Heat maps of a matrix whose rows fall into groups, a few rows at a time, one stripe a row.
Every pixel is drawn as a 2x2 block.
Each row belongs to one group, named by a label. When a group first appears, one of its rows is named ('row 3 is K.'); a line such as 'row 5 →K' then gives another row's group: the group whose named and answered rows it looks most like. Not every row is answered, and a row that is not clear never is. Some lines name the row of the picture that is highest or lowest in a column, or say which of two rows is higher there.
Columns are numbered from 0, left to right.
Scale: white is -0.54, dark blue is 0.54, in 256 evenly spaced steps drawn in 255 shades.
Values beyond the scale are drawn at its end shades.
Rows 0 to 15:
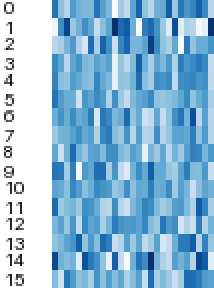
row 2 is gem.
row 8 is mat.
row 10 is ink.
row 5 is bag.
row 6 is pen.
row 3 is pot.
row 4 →pot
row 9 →bag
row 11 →bag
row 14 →bag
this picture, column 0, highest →14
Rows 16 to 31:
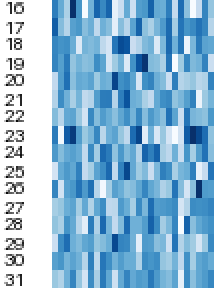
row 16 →ink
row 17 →pot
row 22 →gem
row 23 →mat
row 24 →gem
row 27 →gem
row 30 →gem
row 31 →gem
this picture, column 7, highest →16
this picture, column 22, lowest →18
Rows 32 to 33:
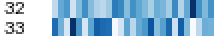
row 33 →ink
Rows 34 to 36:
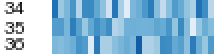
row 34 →bag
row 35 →ink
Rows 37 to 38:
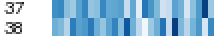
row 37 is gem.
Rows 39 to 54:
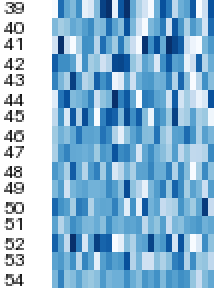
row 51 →mat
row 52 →ink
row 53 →pen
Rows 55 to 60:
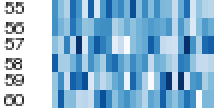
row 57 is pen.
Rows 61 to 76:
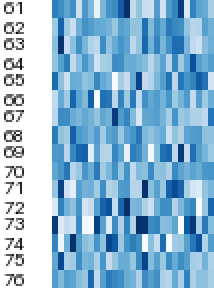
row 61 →pen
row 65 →pot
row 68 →mat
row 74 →mat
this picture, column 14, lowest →67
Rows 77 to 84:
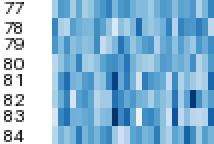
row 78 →pot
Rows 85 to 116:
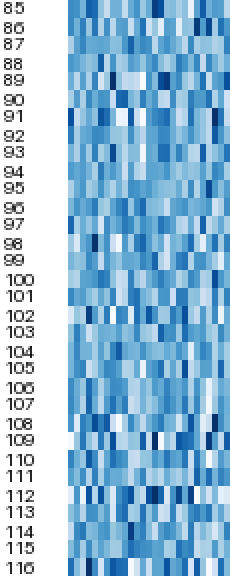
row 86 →pen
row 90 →pen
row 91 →bag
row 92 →bag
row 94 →bag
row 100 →bag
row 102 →gem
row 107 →ink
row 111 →pen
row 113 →pen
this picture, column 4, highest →98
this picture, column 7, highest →89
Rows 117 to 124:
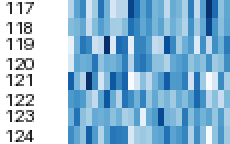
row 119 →gem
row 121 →ink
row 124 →ink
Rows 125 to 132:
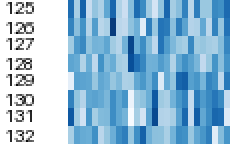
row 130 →pot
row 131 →pot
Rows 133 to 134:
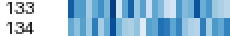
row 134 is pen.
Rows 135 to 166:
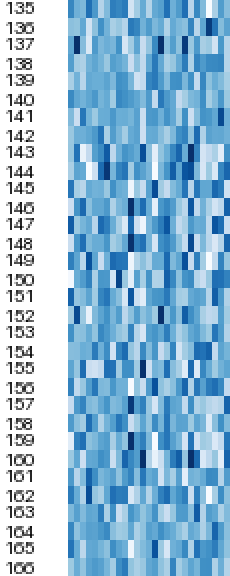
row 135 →ink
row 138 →pot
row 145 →pot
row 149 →ink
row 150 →gem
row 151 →bag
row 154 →pen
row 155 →gem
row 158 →ink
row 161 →mat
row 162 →ink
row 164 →bag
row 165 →pot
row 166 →pen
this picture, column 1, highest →137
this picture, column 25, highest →141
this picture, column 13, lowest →155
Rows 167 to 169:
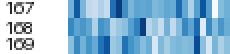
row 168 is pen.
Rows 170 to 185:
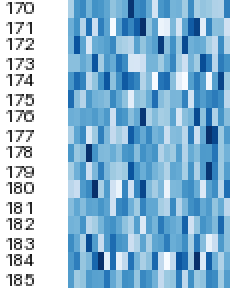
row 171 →pen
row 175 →pot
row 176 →pen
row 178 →mat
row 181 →pen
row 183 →ink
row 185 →mat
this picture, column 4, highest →180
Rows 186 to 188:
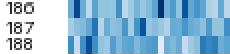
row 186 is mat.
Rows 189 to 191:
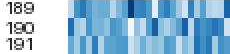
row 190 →pot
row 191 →pen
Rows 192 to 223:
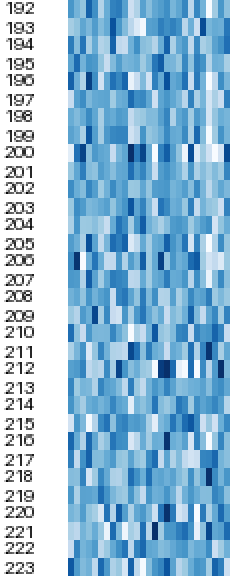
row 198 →ink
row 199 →ink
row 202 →ink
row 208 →pen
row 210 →pot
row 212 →gem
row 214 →pot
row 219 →bag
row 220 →gem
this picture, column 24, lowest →200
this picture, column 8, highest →212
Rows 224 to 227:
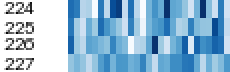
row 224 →bag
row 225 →bag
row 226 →pot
